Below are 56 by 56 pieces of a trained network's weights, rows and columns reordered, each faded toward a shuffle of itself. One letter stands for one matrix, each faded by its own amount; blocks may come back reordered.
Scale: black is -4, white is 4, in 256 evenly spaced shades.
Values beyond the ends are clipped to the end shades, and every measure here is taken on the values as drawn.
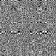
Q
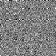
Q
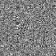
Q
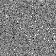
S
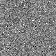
S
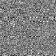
Q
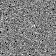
S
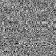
Q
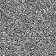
S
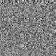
Q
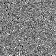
S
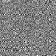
Q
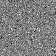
S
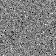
S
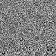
Q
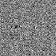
Q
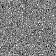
S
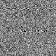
Q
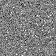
S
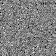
S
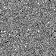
S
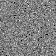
S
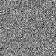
Q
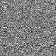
Q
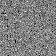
S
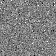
S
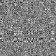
Q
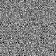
Q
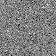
S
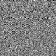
Q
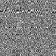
Q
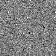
S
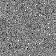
S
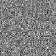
Q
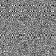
Q
